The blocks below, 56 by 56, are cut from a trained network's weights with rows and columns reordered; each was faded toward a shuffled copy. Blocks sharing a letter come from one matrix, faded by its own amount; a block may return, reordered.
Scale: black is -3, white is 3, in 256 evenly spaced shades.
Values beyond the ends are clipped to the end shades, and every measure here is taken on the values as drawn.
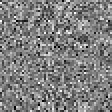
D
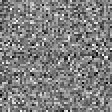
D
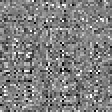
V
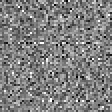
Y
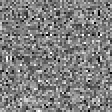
Y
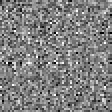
Y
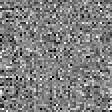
V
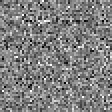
Y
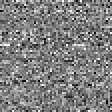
D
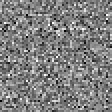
Y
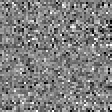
V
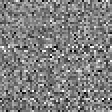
D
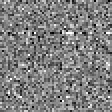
Y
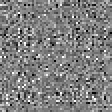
V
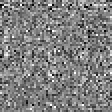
Y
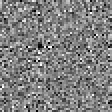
Y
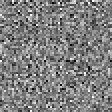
D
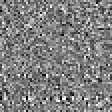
Y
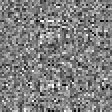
Y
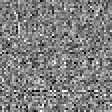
Y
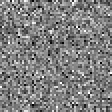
Y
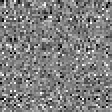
V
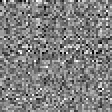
D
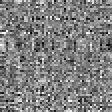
D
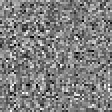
D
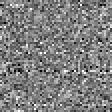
Y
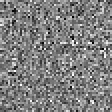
Y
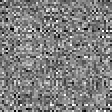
D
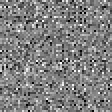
V
